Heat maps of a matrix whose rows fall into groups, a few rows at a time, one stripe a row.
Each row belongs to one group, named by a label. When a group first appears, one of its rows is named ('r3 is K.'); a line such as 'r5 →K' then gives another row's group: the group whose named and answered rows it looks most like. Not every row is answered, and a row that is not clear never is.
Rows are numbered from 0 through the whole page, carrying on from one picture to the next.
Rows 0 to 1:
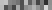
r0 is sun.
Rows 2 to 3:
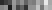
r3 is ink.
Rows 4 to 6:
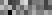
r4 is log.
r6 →ink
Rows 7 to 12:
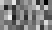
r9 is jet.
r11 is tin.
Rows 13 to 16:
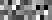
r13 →ink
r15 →tin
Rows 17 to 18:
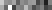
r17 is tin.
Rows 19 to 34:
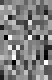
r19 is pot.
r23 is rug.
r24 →pot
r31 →tin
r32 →jet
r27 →log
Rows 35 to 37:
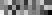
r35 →jet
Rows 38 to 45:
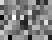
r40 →rug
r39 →pot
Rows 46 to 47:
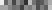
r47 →sun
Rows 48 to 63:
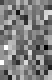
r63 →ink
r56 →rug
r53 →rug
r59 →jet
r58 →rug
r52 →jet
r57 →sun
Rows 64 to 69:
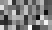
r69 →rug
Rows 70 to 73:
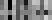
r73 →ink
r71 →ink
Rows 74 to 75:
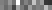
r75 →tin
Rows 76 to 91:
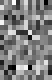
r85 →pot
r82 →rug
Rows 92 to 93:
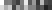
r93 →sun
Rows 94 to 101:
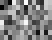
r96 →rug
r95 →pot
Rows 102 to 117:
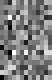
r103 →sun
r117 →pot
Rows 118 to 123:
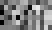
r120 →pot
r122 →pot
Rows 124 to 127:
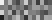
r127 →pot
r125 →ink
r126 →sun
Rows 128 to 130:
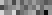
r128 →sun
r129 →pot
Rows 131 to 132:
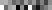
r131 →sun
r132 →rug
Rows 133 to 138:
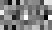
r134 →sun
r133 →ink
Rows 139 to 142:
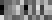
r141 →pot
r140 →pot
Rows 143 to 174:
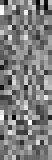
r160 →pot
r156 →pot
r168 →ink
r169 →rug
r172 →rug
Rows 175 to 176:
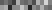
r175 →tin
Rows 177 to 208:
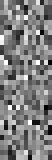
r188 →rug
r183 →log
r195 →tin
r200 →jet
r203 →jet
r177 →log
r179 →jet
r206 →ink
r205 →jet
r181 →pot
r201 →rug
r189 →log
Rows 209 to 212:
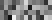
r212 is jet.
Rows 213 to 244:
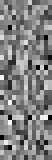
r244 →jet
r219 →rug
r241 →sun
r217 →log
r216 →sun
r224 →sun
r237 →jet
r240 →pot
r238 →jet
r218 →ink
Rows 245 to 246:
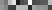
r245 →rug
